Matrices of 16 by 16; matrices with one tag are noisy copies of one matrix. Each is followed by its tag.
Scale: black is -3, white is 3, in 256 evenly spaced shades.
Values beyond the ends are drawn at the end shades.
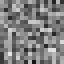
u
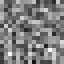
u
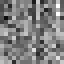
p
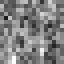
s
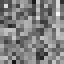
p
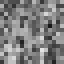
s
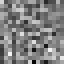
u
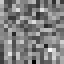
u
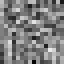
u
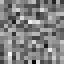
u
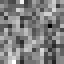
s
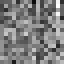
p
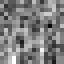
s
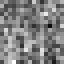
s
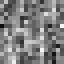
s
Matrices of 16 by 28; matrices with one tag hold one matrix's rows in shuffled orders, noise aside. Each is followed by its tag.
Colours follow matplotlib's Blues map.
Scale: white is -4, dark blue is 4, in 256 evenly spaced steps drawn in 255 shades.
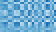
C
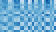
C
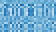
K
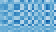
C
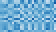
C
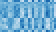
C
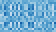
K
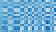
C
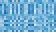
K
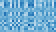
K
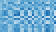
C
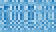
K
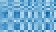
C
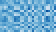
C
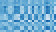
C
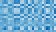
C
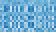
K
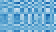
C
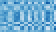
C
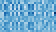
K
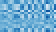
C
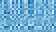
K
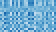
K
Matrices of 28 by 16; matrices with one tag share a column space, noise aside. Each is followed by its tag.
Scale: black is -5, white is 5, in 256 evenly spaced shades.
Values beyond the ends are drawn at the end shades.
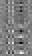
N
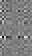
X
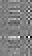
X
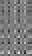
N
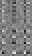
N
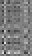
N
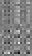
N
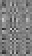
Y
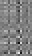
N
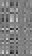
Y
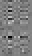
X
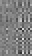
Y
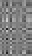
Y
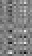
N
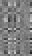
Y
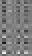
N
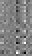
N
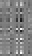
Y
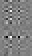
X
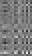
N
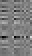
X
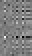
X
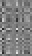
Y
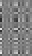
Y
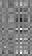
Y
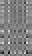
N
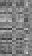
Y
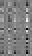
Y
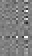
X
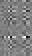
X
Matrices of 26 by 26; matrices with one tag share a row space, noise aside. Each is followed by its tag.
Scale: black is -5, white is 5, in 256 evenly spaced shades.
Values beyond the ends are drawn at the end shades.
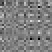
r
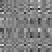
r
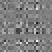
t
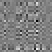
t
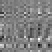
r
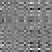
r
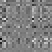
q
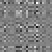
t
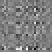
t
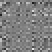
q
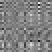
r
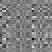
q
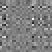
q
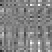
r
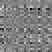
r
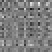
r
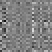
q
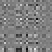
t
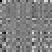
q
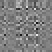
t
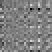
r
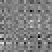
r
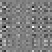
q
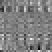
r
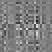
t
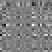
q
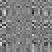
q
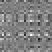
r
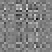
t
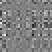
q
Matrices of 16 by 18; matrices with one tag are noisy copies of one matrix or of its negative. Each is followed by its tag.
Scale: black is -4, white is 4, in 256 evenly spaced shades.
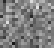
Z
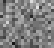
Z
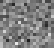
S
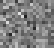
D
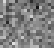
Z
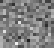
S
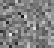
D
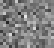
D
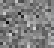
D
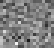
S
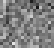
Z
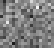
Z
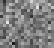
Z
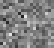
D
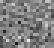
S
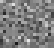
S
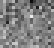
Z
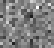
Z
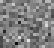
S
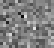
D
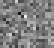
D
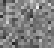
Z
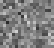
D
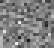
S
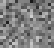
Z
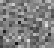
S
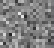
D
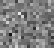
D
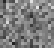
Z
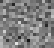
S
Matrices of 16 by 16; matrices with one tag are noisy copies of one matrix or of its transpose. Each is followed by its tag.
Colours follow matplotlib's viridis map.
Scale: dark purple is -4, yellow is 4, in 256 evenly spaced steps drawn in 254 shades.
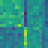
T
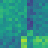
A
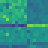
T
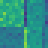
T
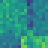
A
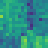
A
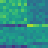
T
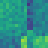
A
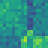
A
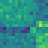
A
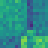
A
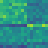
T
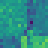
A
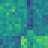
A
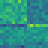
T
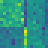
T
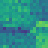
A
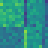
T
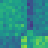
A
